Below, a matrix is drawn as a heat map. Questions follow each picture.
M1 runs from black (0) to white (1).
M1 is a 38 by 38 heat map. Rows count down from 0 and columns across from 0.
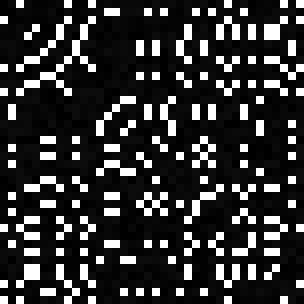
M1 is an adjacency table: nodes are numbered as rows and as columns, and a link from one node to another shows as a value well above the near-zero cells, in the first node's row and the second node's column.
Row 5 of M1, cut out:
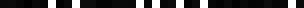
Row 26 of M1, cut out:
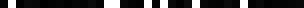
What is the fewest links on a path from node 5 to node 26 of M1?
3
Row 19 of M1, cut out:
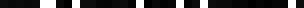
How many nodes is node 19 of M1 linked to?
7
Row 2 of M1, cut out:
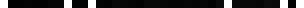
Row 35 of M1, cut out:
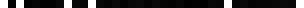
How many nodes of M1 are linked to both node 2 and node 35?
5
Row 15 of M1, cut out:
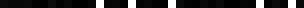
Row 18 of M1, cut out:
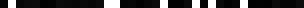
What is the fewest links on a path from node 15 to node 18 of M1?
4
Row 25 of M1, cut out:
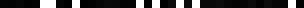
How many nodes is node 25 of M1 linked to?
8
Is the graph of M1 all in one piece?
yes
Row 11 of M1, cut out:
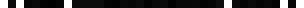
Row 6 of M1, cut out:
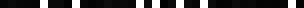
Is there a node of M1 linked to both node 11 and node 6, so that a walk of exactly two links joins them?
no
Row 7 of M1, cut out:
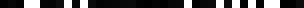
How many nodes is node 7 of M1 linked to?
10
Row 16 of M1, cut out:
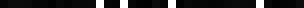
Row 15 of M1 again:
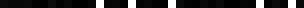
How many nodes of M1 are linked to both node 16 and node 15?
3
